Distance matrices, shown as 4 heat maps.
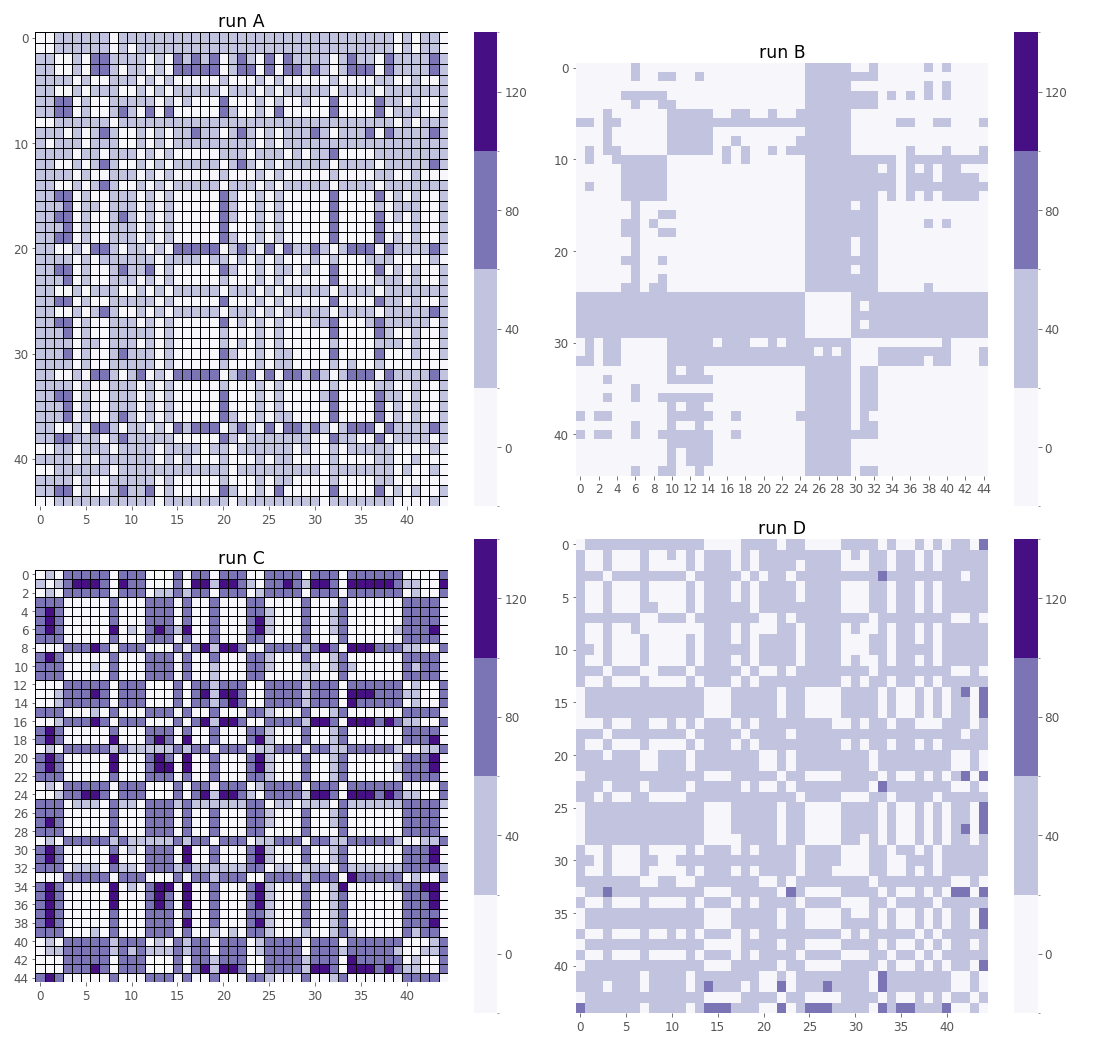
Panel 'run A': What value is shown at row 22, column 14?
40
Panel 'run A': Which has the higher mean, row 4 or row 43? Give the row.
43
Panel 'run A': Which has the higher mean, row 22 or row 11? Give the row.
11
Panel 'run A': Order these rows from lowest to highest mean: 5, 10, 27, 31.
31, 27, 5, 10
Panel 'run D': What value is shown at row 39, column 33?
40
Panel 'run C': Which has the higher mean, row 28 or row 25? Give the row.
25
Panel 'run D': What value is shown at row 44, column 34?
40
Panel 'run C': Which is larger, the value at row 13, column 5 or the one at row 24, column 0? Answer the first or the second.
the first
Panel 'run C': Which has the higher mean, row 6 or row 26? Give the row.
6
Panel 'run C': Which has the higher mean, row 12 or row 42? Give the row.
42
